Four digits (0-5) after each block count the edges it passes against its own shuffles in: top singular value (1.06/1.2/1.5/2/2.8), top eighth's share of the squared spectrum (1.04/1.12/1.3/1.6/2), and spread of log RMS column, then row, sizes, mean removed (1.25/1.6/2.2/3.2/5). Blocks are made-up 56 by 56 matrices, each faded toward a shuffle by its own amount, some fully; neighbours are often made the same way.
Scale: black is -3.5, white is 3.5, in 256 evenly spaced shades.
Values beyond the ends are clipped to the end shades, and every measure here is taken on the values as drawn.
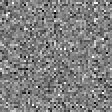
3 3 1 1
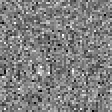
3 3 1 1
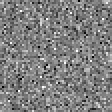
2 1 0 0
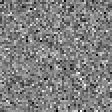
1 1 0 0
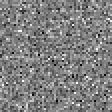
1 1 0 0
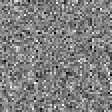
3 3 1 1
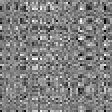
4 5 3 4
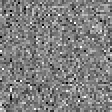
3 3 0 1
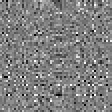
4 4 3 2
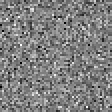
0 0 0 0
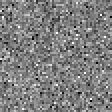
0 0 0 0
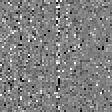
2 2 2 0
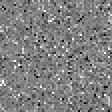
0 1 1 0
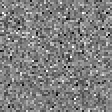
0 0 0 2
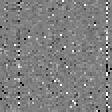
4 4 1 1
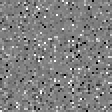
2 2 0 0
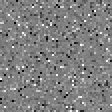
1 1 0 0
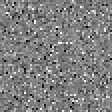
0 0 0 0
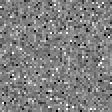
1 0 0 0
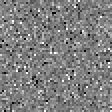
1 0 0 0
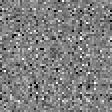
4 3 2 2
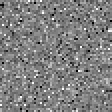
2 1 0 0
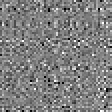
4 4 2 3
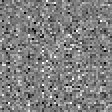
4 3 2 2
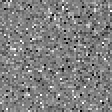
0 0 0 0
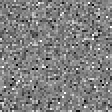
3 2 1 1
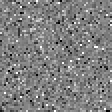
0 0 0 0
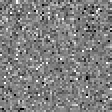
2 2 1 1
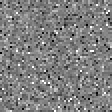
1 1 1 0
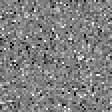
1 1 0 0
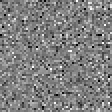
3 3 1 1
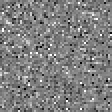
2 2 1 0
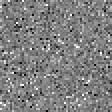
1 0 0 0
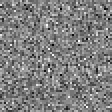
2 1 0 0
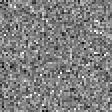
0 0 0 0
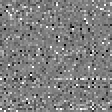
3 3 0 1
